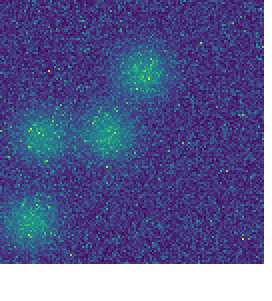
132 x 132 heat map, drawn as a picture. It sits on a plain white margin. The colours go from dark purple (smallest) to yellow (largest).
No row or column stands out. Most values sit low, with a long tail of high ones. On average the colour sits 20% of the way up the scale. There are four bumps. Neither half mirrors the other.
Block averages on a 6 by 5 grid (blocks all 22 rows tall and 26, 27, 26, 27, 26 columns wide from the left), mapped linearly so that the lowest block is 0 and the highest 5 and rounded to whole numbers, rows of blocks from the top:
00000 | 00510 | 23300 | 33300 | 31000 | 41000
